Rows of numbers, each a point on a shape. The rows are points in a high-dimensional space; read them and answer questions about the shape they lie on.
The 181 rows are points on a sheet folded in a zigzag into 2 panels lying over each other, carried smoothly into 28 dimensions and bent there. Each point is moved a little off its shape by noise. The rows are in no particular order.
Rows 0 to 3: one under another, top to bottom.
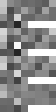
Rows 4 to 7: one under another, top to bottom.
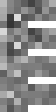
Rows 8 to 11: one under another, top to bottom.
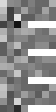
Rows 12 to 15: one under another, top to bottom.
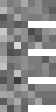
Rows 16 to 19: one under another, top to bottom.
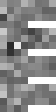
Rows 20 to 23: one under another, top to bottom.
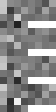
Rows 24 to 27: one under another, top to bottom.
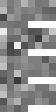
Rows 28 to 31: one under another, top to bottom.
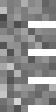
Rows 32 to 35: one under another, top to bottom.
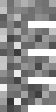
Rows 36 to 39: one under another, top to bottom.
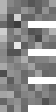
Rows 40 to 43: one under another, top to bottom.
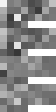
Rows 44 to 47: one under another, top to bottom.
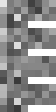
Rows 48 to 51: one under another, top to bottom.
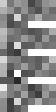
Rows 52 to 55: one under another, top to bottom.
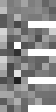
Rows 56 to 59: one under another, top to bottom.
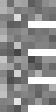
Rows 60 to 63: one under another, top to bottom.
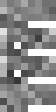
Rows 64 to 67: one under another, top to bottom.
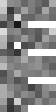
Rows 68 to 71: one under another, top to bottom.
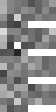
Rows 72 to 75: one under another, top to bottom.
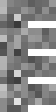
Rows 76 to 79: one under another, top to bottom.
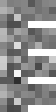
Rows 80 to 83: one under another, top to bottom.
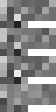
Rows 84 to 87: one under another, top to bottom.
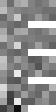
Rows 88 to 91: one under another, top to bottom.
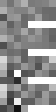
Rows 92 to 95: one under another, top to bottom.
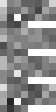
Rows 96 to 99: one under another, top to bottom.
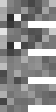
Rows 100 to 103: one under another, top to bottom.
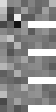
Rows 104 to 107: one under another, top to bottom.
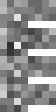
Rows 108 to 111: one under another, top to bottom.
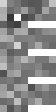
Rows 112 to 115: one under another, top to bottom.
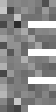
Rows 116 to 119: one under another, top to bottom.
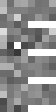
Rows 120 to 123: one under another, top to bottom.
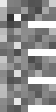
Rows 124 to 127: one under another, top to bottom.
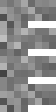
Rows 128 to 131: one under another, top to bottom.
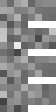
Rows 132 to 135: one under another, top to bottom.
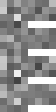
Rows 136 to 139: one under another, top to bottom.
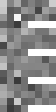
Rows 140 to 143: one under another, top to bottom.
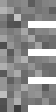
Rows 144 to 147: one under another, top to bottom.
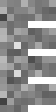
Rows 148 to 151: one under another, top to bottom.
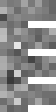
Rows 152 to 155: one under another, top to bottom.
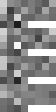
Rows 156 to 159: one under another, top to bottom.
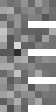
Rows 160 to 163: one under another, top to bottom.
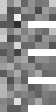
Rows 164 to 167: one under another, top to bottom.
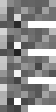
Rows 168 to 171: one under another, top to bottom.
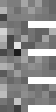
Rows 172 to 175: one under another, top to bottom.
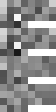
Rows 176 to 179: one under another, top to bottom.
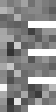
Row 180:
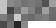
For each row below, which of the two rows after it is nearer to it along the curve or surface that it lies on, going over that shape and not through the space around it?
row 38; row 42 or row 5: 5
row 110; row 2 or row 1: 2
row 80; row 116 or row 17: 17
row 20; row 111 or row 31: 31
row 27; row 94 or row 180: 94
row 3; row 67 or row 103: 103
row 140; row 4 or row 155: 155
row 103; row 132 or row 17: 17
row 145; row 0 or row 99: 99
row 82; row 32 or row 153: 153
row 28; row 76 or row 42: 42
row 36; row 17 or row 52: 17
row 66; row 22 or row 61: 22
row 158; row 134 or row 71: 71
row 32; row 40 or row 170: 40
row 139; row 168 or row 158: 168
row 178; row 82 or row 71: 82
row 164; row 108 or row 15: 108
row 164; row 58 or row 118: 118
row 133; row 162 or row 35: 35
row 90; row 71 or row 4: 4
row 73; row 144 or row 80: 80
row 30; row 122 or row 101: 101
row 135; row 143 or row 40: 40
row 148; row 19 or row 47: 47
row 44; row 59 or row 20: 59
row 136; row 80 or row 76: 80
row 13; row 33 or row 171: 33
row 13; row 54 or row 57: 54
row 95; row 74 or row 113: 74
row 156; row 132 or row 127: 132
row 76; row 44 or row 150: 150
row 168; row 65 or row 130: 65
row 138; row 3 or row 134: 3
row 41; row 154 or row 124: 154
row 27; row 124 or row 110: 110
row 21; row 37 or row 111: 37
